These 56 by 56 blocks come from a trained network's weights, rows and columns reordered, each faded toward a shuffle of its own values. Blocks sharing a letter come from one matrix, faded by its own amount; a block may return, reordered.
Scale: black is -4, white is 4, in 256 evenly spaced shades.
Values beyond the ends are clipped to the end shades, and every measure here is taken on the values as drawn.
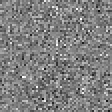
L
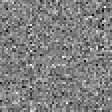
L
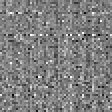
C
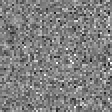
L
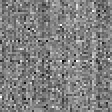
C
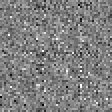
L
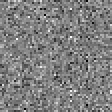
L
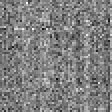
C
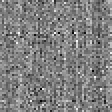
C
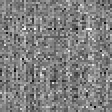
C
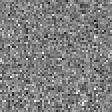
L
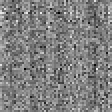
C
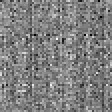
C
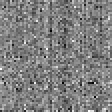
C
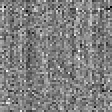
C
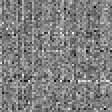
C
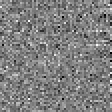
L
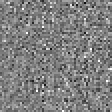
L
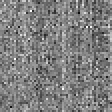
C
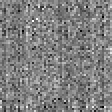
C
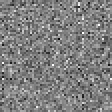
L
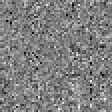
L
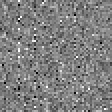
L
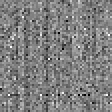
C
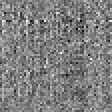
C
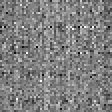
C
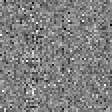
L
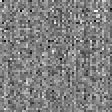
C
